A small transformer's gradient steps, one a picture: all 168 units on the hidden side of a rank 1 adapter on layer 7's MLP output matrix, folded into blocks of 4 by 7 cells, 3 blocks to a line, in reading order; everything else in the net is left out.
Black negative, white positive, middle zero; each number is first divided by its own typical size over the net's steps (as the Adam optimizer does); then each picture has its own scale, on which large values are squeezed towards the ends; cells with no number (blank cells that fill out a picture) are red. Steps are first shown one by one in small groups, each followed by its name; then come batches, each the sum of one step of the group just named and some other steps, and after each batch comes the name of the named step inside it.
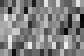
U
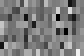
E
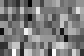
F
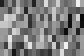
U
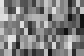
U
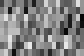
U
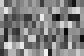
E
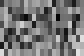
E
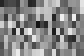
F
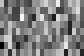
F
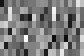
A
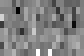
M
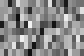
M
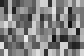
A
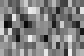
M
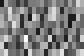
A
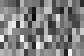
M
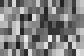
A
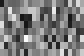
A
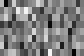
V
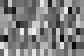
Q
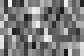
V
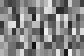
V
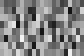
Q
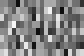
V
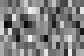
V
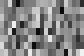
V
